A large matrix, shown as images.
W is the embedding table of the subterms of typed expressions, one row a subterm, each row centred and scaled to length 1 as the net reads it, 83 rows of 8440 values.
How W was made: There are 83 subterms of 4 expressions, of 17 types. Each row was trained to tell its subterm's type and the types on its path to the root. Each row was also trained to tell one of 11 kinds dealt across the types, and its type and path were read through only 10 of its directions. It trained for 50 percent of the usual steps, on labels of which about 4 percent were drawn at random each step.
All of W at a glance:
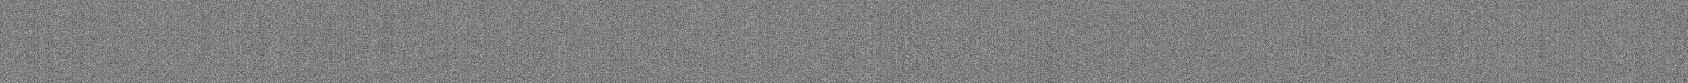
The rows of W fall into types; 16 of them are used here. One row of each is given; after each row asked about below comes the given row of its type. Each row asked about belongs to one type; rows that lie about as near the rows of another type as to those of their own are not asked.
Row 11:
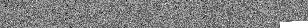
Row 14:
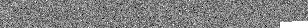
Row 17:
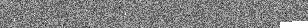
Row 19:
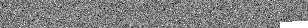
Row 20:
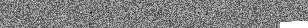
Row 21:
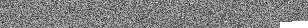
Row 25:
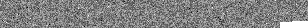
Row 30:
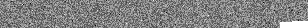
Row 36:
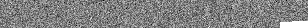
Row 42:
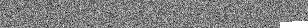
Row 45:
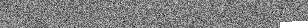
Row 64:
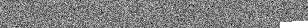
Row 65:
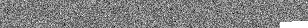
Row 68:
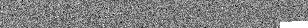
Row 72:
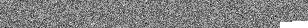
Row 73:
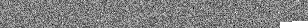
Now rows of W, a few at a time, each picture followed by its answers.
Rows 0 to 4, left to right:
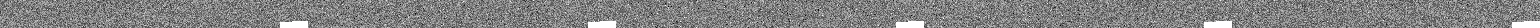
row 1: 11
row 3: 11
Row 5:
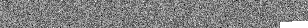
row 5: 45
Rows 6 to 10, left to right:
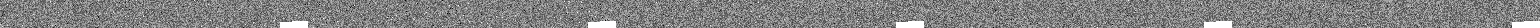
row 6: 20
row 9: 73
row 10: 68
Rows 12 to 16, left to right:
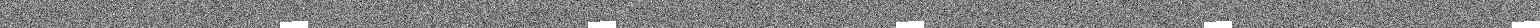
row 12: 14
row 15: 45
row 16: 64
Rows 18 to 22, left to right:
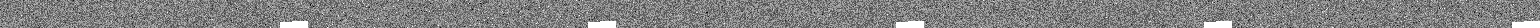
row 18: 45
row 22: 73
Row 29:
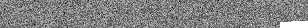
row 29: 72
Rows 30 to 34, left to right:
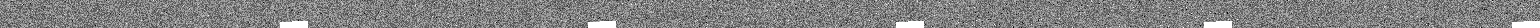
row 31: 30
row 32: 14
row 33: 14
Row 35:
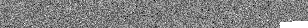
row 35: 65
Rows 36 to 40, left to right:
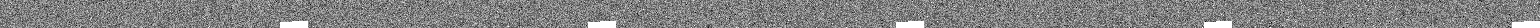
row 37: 19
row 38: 21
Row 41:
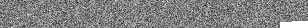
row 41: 36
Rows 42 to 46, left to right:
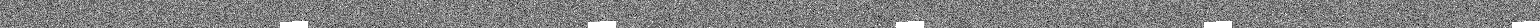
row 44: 25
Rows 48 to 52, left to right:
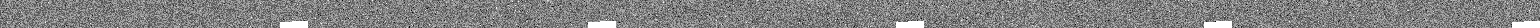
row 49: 17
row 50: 21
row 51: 73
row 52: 65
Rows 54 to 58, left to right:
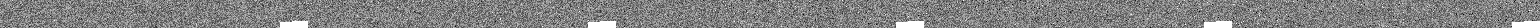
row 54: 17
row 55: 36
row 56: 36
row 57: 72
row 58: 72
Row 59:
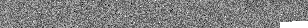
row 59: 21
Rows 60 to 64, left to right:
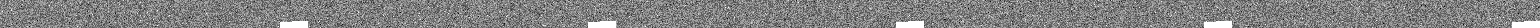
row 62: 36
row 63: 11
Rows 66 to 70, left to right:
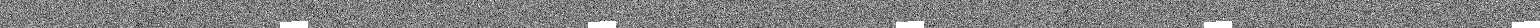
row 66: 11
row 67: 25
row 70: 64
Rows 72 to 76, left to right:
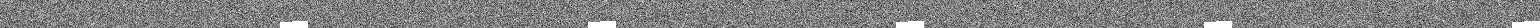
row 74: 14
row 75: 73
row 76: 21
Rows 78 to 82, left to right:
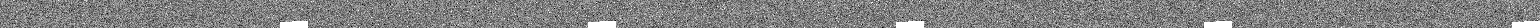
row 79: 65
